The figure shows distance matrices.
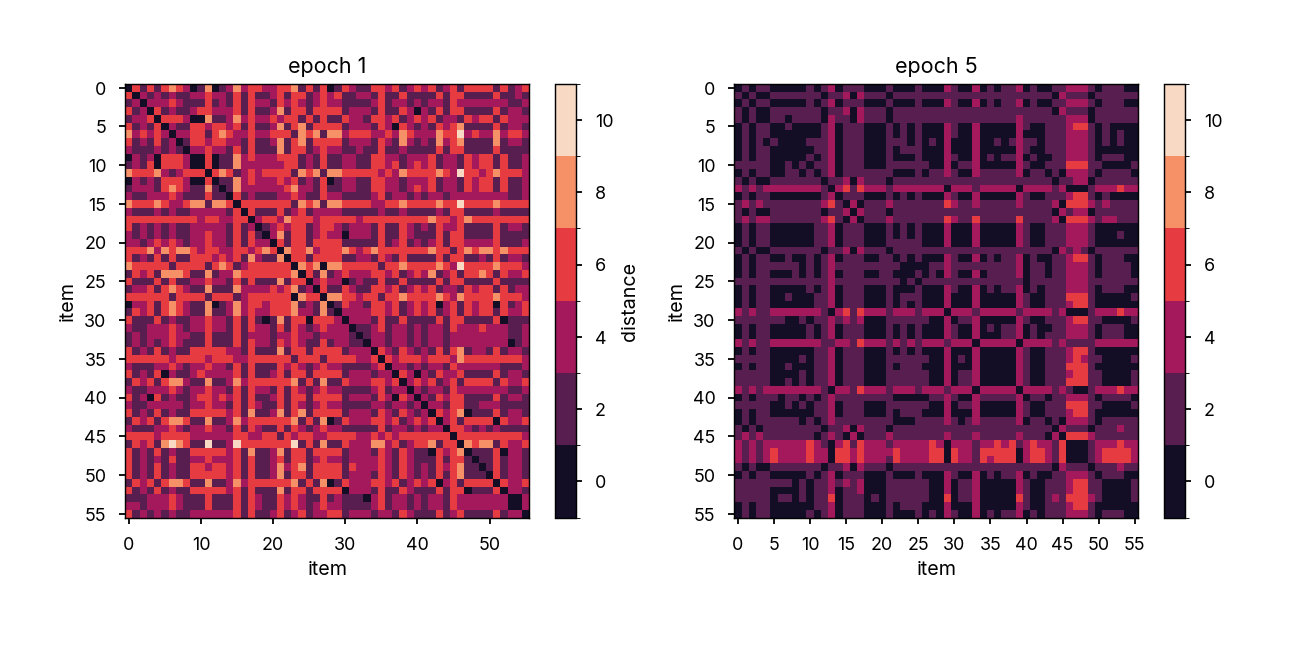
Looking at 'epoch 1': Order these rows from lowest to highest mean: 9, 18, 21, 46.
18, 9, 46, 21
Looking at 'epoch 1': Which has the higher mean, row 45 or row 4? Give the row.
45
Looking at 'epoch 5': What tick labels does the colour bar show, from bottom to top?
0, 2, 4, 6, 8, 10
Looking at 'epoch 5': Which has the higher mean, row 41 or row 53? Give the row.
53
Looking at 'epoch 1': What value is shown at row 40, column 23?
6
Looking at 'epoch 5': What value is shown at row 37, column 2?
2
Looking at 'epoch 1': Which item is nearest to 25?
30
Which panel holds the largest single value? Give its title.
epoch 1
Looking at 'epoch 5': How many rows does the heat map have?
56
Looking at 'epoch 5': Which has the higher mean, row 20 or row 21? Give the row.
21
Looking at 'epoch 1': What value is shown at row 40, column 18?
2
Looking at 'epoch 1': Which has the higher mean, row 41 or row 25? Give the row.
41
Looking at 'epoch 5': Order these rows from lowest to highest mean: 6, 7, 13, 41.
6, 7, 41, 13
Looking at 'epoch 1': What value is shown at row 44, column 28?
4
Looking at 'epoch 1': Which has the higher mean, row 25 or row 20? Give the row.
20
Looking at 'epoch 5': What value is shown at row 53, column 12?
2
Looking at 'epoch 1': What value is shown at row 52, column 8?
2
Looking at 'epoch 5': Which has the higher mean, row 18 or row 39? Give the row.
39
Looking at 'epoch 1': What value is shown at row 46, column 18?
6
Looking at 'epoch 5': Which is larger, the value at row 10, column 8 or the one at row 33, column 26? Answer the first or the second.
the second
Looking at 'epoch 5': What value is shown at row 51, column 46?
4
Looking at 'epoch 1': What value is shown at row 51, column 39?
4
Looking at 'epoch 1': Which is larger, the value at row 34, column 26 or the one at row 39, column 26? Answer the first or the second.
the first
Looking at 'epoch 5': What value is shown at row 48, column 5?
6
